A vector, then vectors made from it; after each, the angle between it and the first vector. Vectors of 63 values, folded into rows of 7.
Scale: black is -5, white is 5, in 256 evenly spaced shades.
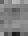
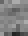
nearly parallel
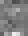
nearly opposite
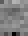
nearly parallel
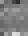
nearly opposite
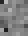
orthogonal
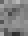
nearly parallel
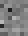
orthogonal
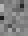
orthogonal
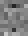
partly opposed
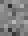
partly aligned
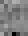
nearly parallel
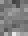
nearly opposite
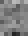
nearly parallel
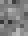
partly opposed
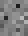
orthogonal
